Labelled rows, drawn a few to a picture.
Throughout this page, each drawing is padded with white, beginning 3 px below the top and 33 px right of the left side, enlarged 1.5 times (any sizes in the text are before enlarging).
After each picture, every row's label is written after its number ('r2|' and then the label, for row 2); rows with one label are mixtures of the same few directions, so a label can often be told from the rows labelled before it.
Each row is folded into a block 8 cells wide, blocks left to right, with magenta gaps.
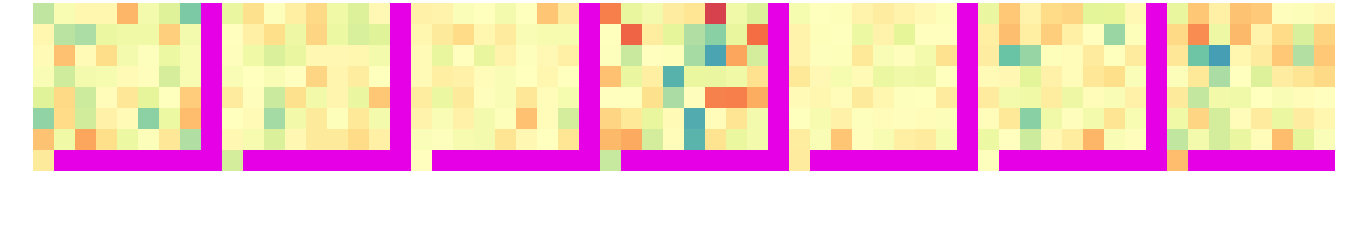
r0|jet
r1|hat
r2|jet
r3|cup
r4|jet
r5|hat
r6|hat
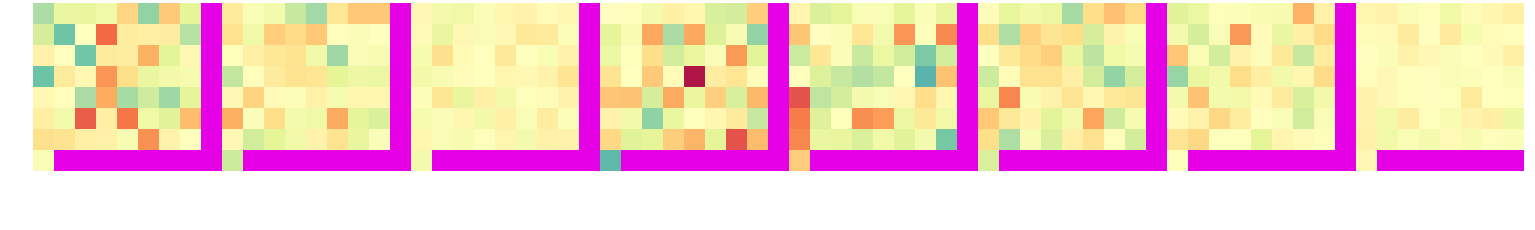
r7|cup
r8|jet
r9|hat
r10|hat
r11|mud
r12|jet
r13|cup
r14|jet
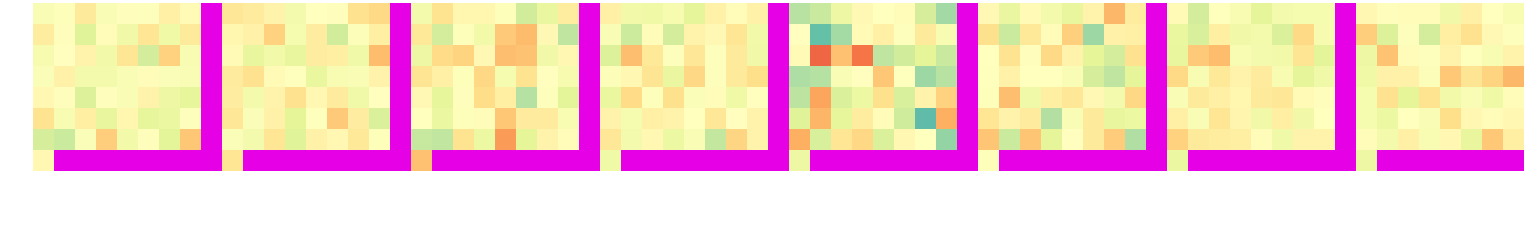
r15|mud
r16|jet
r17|cup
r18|hat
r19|jet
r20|jet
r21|hat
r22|hat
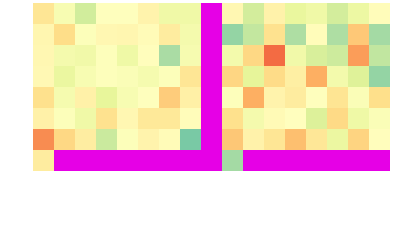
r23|mud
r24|hat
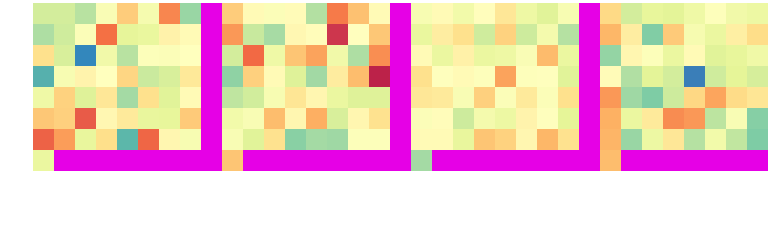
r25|cup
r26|hat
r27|hat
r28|mud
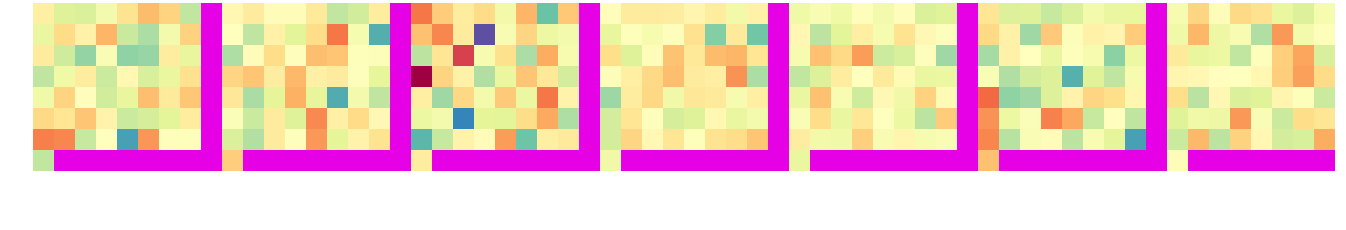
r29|cup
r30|cup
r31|cup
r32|mud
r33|jet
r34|mud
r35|jet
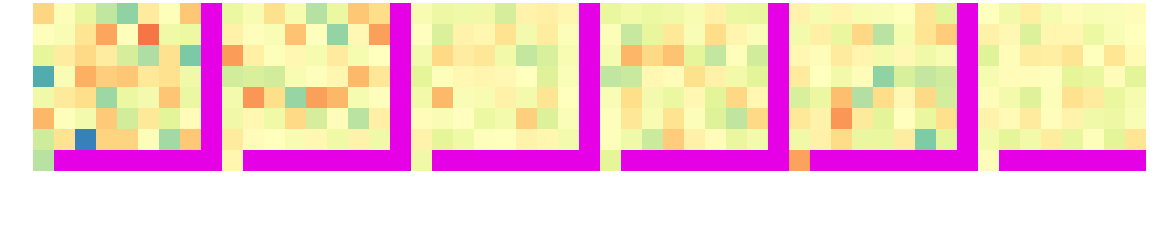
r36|jet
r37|cup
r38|jet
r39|jet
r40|hat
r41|mud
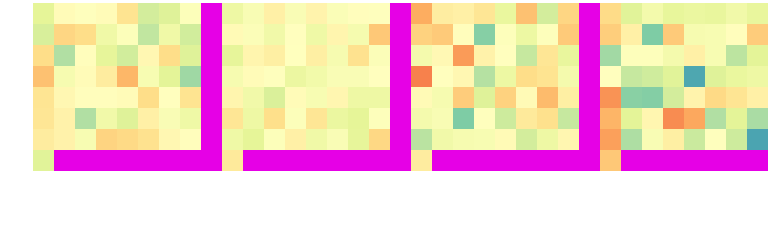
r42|hat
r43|mud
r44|cup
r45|mud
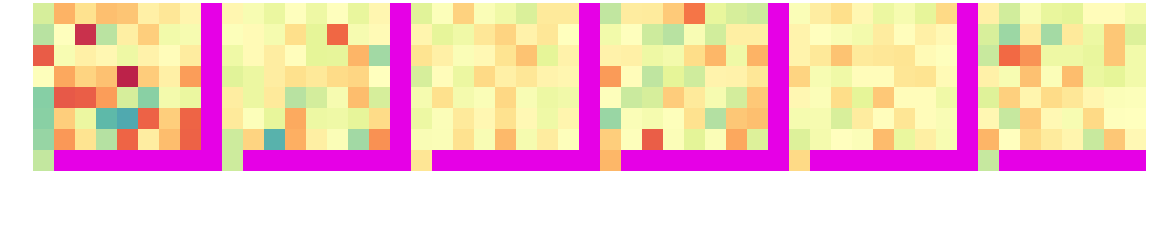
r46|mud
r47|jet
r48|cup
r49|jet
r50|cup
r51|hat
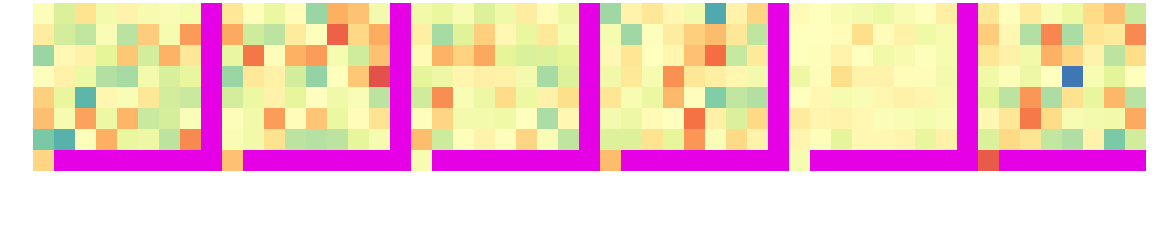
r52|mud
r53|hat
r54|jet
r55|cup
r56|jet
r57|hat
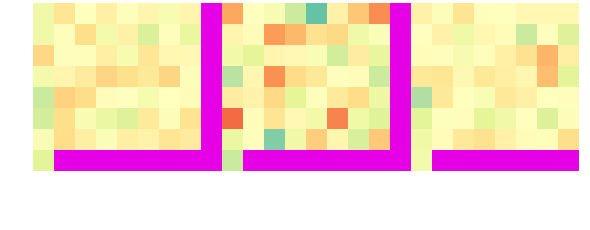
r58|mud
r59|jet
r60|mud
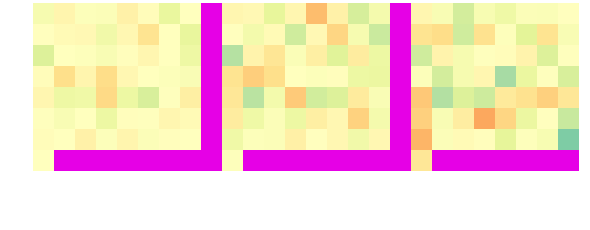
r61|cup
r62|cup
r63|mud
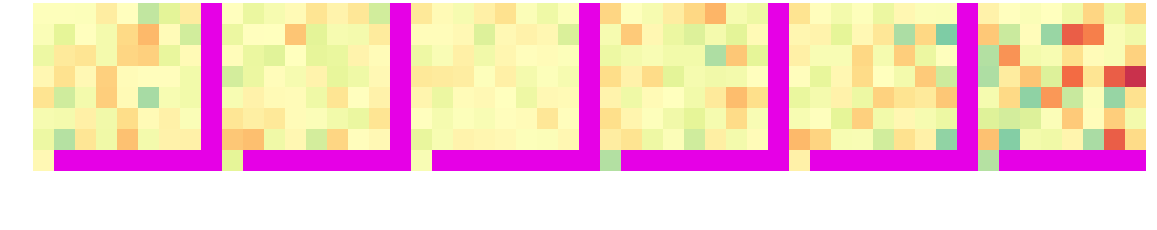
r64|cup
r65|cup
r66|cup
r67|cup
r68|mud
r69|hat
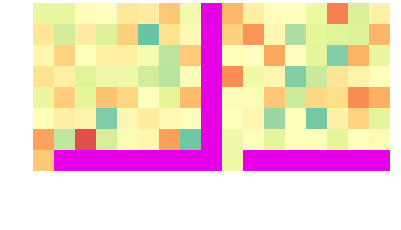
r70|jet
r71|cup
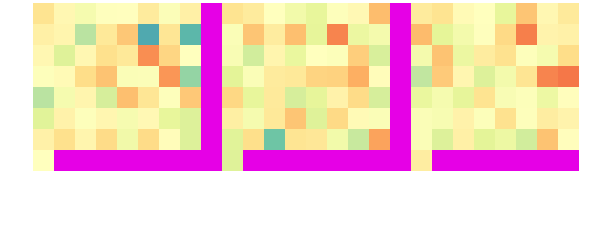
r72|mud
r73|jet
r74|hat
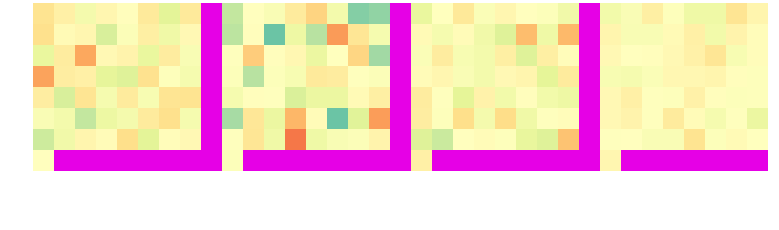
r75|cup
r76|jet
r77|mud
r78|cup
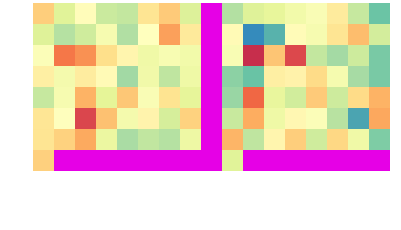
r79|hat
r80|jet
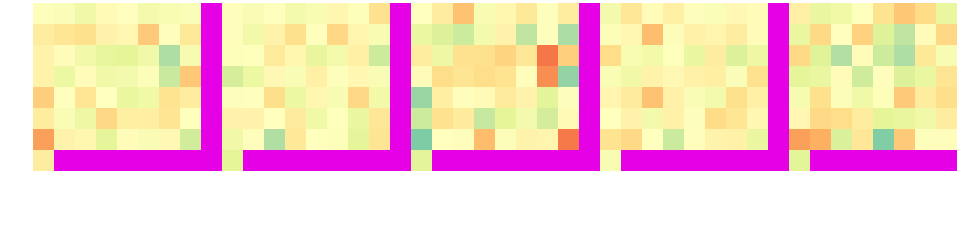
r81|mud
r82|jet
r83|mud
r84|mud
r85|cup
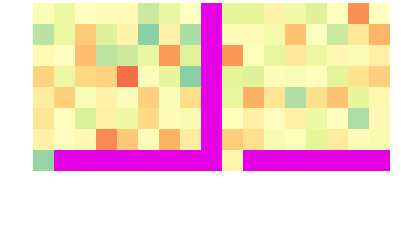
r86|hat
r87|cup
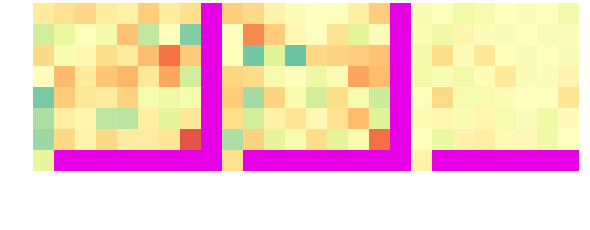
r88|mud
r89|jet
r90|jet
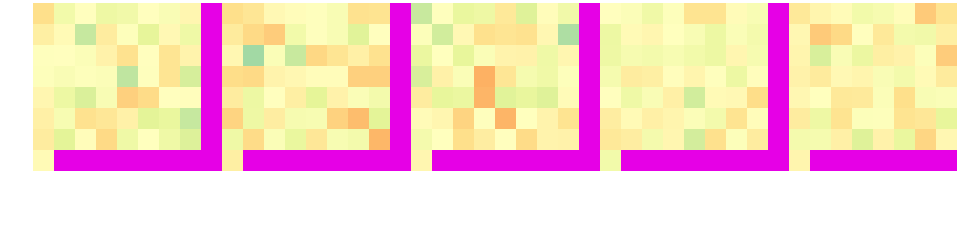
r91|mud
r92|jet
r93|cup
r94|cup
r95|jet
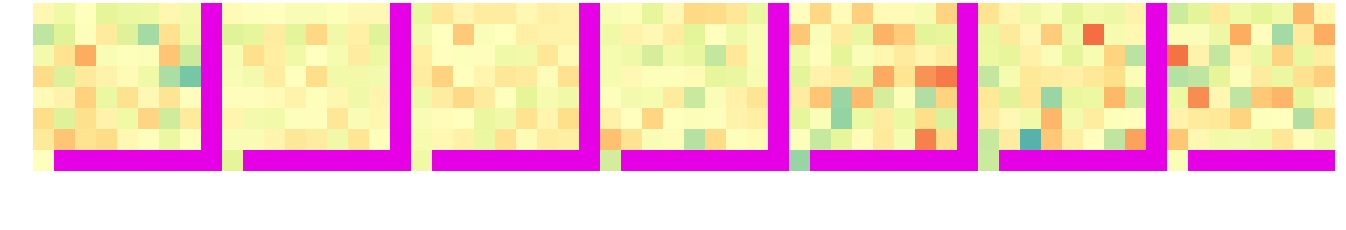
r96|hat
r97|hat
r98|mud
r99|cup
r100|hat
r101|jet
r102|cup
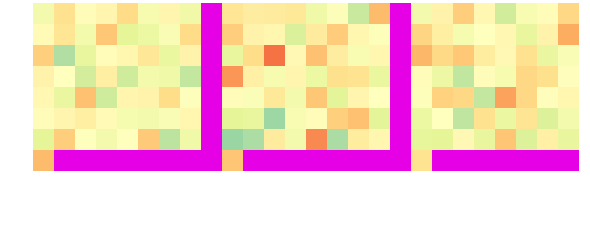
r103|hat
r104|cup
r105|cup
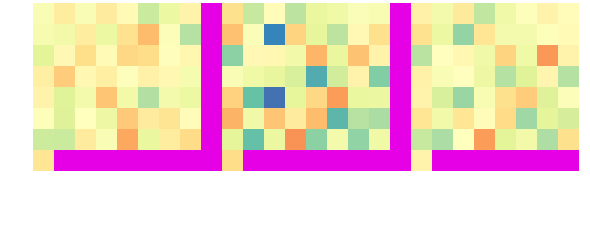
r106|cup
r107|mud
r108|mud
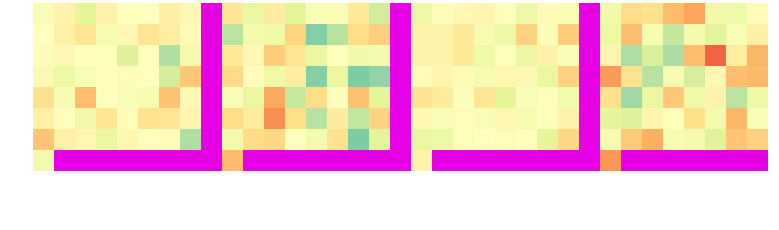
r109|mud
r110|hat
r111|mud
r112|jet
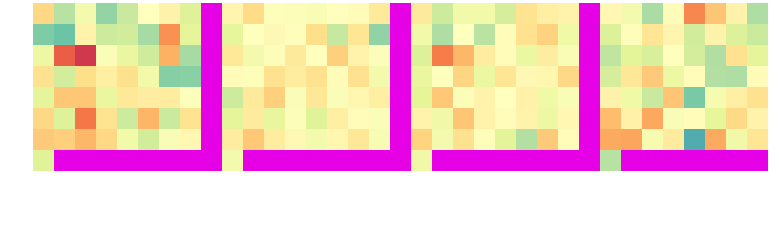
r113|hat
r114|mud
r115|hat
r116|cup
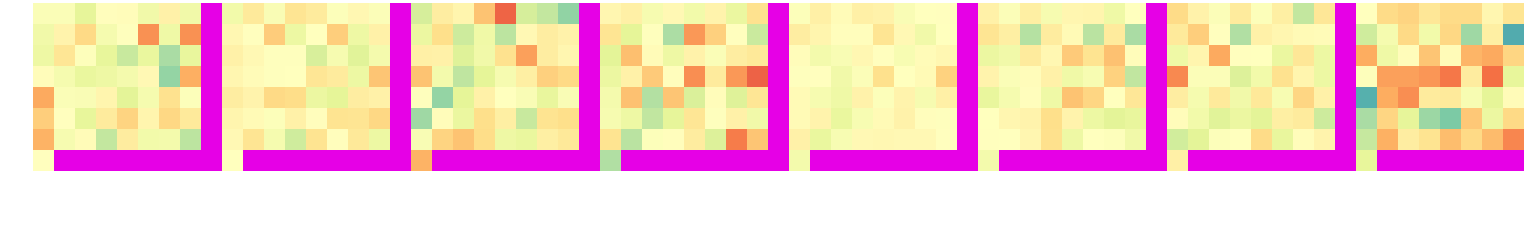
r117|mud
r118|mud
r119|jet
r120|hat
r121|hat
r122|mud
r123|cup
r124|mud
